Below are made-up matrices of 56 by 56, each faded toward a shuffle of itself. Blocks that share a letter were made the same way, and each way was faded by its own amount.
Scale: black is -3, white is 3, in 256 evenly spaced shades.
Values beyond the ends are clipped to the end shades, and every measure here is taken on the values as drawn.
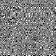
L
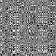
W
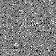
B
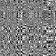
W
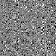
L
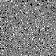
B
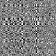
W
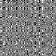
W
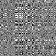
W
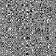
L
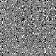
L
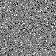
B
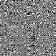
L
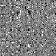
L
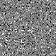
B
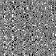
L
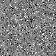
B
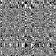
W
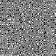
L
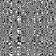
W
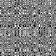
W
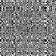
W
